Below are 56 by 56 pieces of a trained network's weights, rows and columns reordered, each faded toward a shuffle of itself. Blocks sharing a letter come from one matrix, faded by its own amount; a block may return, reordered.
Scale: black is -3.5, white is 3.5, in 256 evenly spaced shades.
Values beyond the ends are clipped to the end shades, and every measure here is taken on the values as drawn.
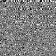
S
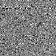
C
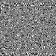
C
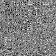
C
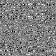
C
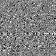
C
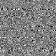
S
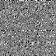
C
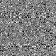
C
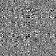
S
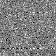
C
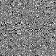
C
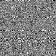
S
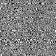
S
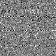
C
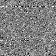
C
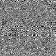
S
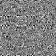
S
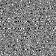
C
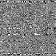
S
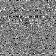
C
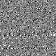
C
